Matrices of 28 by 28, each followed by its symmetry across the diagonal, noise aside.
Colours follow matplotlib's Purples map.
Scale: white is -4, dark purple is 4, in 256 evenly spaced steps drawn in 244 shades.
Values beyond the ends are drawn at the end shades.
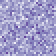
symmetric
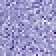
neither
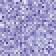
symmetric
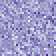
antisymmetric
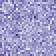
symmetric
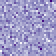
antisymmetric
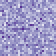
neither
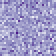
antisymmetric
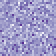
neither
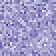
symmetric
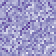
symmetric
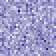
neither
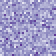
neither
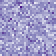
neither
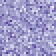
antisymmetric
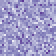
antisymmetric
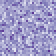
antisymmetric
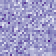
antisymmetric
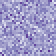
antisymmetric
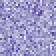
neither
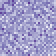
symmetric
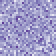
symmetric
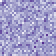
symmetric
